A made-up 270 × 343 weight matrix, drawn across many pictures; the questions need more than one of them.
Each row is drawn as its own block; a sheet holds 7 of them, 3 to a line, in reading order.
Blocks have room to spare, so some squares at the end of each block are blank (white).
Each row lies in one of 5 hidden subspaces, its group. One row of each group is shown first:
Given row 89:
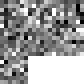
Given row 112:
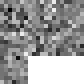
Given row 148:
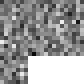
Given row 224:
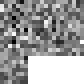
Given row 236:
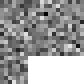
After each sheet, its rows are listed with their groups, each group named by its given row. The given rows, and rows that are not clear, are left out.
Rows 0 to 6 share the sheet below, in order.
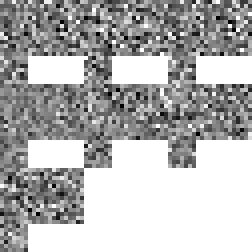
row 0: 148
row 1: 112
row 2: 148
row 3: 148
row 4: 89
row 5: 236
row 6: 112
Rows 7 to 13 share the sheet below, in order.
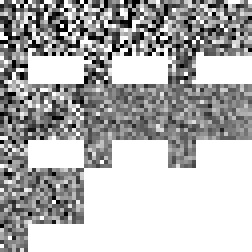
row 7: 148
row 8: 112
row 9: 236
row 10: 89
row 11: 236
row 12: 224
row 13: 236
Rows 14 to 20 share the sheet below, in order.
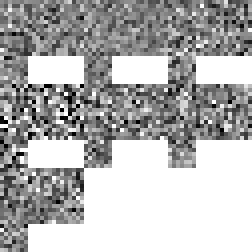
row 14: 112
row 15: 236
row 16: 89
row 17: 148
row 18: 112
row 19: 224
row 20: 89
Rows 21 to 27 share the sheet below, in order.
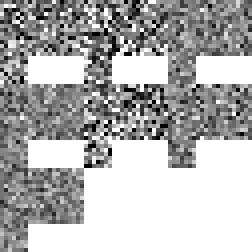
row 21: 236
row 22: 112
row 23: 236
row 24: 112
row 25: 89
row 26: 148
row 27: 224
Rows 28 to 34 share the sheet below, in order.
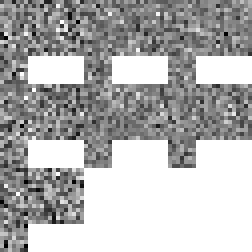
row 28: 148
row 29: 224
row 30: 236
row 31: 89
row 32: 89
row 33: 148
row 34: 224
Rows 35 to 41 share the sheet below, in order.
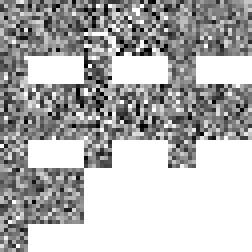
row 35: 224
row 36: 112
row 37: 224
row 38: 89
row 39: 224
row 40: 112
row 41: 236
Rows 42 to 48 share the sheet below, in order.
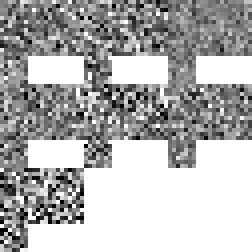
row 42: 112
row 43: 224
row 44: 224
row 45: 89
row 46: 89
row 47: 224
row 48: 112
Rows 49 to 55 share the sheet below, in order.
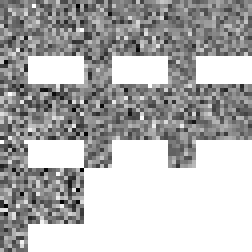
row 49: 89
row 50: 224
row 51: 112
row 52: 89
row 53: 236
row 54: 224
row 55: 148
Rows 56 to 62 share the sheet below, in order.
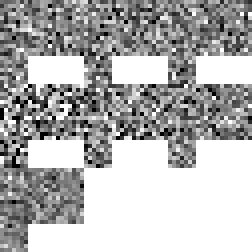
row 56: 236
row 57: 236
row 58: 224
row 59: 148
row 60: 112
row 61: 236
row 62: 112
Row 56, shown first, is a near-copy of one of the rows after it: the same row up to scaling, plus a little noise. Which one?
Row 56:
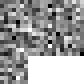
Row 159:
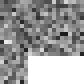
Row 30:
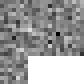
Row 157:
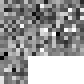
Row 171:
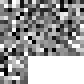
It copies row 30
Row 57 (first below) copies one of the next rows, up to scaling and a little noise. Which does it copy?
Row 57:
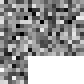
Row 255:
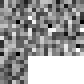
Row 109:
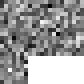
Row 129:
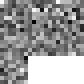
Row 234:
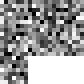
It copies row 234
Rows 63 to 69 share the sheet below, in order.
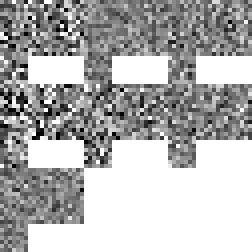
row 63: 148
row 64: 236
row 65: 148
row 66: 112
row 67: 236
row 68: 112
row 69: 236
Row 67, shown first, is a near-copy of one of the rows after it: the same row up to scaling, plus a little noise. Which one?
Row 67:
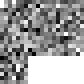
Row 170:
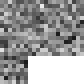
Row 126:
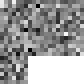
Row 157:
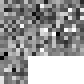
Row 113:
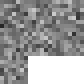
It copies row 126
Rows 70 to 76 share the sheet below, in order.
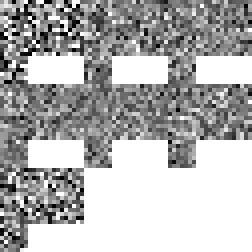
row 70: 148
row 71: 224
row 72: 89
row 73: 112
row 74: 236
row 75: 112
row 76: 112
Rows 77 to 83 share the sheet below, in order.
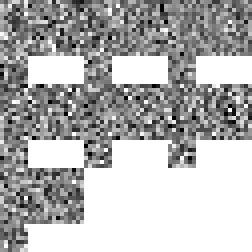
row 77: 224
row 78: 89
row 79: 148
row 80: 148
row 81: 236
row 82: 148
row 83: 224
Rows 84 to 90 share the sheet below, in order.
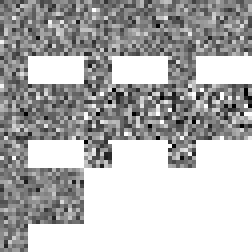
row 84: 148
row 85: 89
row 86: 112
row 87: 236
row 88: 236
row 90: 224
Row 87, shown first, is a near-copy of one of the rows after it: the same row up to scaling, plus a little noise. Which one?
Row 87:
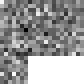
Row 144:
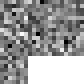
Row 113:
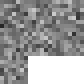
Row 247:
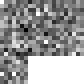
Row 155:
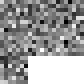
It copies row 247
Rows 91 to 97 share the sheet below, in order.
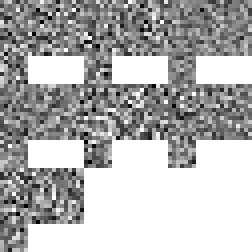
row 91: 236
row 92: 148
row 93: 236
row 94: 112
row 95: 112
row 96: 236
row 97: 224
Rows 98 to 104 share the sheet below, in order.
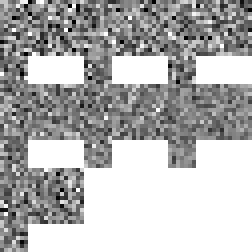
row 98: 148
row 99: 112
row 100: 224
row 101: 236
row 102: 112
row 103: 224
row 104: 148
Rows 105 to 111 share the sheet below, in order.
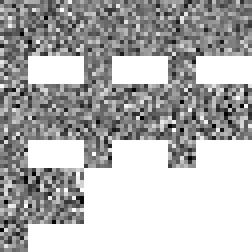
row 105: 112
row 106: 224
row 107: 236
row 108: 236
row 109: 236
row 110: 148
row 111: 89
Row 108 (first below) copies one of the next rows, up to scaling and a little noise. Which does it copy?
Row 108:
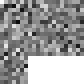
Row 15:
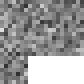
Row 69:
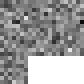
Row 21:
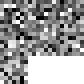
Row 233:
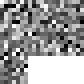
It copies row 233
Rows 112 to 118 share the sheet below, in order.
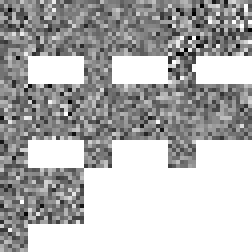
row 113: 236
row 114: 89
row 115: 148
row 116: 236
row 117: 89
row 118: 112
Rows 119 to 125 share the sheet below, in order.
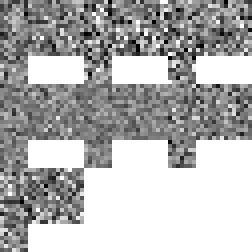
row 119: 224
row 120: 224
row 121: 89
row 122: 236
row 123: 224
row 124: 148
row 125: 112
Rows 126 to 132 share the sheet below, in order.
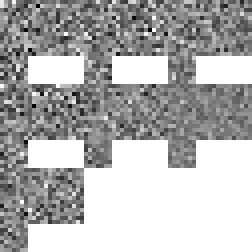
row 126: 236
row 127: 148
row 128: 224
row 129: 236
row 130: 112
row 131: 148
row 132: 112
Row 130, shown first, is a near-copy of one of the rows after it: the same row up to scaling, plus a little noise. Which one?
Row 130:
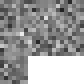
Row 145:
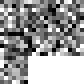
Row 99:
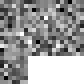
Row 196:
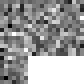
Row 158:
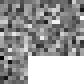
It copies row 99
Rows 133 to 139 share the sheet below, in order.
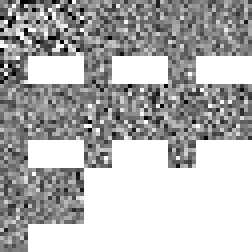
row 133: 112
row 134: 224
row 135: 148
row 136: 112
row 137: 148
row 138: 224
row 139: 89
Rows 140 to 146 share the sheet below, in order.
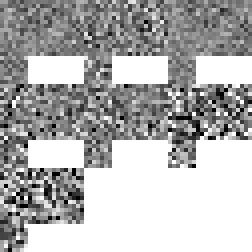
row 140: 89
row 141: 148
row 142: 89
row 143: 236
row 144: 236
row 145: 112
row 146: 224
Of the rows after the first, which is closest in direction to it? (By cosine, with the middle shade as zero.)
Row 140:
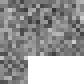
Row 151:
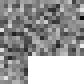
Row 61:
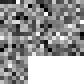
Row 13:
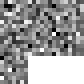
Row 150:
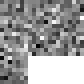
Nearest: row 151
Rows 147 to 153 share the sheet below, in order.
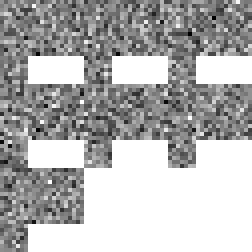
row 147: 224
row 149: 112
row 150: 112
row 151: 112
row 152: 112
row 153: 236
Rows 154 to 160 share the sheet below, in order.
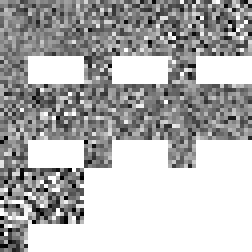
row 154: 89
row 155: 236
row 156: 148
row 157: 236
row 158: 112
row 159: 236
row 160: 112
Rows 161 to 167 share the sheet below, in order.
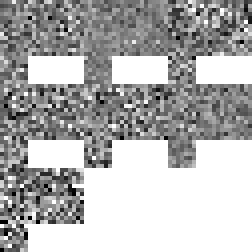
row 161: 148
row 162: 89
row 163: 89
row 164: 236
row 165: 224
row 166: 224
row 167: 89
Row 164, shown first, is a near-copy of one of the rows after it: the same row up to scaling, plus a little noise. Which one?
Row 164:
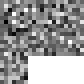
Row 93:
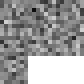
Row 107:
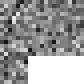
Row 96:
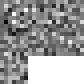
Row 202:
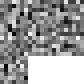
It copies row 96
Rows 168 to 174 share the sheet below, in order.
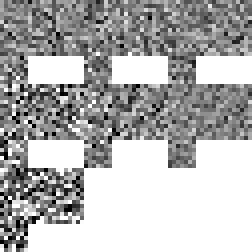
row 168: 236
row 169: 236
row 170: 236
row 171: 236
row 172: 112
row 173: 112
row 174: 236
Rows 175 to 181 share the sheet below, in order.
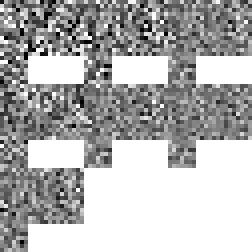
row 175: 112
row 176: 148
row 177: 148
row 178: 89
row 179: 148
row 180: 148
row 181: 148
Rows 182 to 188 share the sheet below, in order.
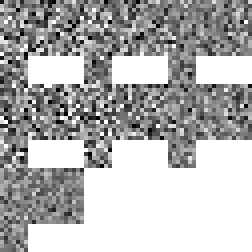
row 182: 112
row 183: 112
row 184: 148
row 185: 148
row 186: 236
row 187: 148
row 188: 236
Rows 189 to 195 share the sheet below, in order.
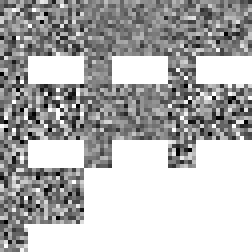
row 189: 236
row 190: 112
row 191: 236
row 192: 148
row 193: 224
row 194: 236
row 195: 224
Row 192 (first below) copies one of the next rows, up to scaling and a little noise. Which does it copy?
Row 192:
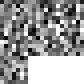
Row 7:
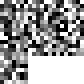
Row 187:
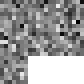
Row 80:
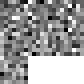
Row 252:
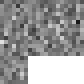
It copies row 252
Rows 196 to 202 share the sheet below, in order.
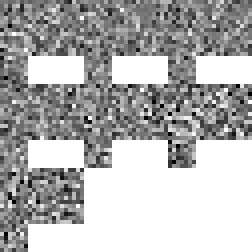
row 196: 112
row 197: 224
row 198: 112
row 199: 148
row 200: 148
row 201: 112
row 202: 236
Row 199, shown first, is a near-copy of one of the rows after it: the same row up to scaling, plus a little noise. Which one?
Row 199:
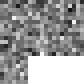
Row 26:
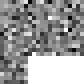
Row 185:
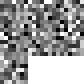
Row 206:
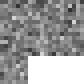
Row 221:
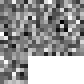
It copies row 206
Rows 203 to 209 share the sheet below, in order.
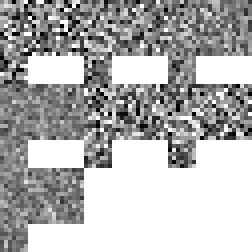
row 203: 148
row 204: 112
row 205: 236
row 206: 148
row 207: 224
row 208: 112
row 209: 224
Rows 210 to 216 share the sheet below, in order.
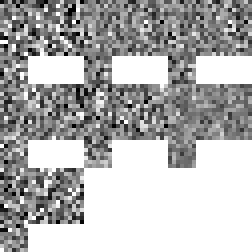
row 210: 148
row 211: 148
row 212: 148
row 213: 89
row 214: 224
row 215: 224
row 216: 112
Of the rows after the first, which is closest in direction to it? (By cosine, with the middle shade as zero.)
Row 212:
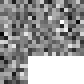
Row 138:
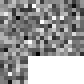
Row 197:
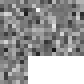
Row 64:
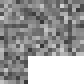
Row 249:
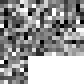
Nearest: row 197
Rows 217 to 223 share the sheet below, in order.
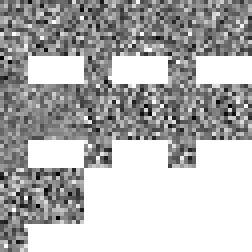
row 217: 112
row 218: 236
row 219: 112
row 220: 89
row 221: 148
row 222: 148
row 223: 224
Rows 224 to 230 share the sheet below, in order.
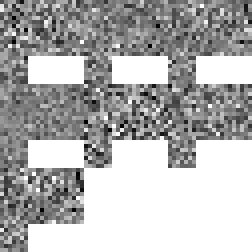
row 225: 89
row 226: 89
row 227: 224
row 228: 112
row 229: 236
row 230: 89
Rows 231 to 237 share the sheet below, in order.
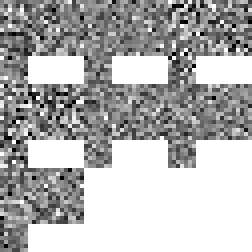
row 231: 112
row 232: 148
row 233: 236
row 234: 236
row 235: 112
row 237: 112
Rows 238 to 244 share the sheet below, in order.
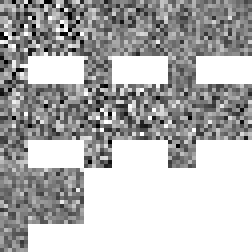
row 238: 148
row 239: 89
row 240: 224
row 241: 224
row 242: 224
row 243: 112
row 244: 148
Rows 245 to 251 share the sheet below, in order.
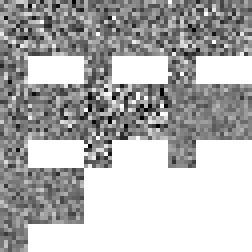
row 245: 224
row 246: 236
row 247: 236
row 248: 236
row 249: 89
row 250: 224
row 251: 224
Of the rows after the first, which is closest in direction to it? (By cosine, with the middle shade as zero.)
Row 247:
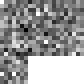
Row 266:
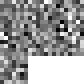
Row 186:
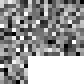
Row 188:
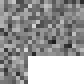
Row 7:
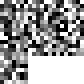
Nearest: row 188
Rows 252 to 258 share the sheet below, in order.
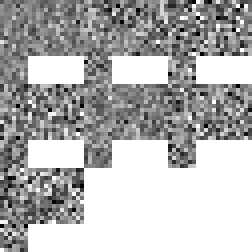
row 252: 148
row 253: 89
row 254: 148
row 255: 236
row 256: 224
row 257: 112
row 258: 89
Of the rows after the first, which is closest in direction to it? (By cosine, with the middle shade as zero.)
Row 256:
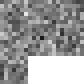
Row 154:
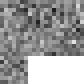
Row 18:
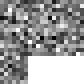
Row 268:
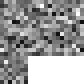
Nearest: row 18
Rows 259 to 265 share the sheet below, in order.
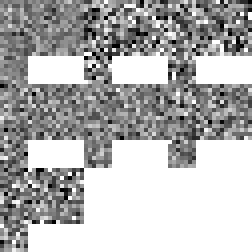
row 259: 112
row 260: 89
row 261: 224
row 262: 236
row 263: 224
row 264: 112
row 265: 148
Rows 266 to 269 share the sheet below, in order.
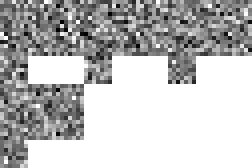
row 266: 148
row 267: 224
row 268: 236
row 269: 224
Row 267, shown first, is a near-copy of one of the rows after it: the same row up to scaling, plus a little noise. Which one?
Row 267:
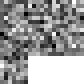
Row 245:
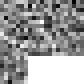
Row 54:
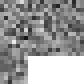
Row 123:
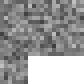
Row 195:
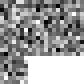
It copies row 123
